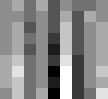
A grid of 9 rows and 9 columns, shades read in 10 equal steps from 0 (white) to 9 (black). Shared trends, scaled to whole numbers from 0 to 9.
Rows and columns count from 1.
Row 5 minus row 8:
1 1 1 0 0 2 -1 0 0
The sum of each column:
33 23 47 34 66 14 57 37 26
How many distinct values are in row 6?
6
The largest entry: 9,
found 2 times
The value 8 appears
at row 5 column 5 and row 8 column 5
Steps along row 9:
down up down up down up down down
